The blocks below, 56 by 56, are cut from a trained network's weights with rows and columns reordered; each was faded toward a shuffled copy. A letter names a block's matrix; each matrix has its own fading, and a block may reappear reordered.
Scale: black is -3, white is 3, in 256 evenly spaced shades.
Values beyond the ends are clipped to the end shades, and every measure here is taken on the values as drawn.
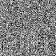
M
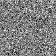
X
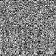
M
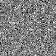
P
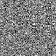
M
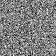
X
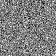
X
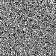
X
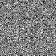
M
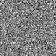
M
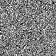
X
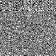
P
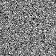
X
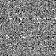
P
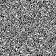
X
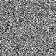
M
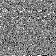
P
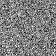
X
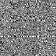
P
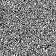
X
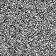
X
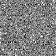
P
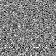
P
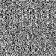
M
